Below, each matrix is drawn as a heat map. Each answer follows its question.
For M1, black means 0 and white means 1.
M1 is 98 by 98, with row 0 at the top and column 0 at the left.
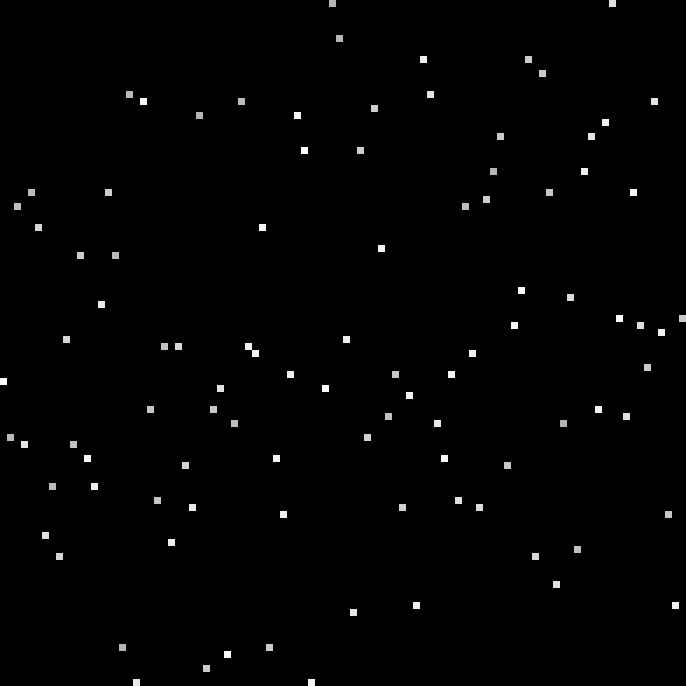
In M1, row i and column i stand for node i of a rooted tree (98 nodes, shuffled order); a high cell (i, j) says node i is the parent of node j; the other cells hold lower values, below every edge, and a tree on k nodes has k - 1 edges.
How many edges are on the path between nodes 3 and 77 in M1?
3
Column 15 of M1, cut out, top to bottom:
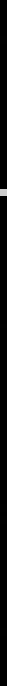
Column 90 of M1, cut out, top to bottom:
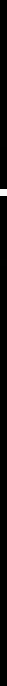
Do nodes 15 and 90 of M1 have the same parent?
yes
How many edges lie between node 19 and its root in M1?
2
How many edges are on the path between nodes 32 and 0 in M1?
6
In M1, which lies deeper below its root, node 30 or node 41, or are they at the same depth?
node 30
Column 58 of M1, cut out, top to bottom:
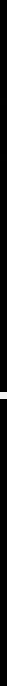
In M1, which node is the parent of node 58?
56
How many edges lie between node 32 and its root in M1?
35
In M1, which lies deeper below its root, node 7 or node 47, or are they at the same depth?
node 7
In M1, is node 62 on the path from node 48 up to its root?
yes
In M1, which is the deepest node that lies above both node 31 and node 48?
55
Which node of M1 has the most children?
27
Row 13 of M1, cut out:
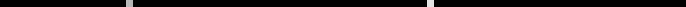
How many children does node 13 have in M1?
2
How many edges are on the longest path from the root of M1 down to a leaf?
49
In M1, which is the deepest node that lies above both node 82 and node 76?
79
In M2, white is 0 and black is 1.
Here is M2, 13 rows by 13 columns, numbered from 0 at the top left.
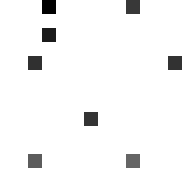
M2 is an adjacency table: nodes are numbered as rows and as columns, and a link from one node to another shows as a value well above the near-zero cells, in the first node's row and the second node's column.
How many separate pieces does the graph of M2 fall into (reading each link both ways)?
6
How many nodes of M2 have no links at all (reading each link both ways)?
4
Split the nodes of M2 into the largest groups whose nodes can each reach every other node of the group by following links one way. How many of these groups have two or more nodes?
0
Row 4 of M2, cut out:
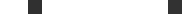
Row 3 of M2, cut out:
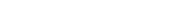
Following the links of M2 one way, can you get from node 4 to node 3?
yes
